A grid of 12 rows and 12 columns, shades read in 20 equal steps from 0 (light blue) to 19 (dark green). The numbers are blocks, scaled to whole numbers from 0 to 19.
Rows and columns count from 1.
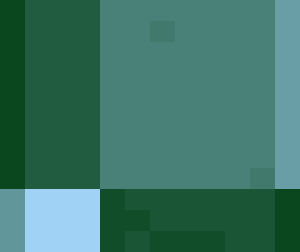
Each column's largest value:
19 16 16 16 18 18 18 18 18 17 17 19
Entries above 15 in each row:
4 4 4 4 4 4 4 4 4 8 8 8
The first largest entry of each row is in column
1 1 1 1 1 1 1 1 1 12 12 12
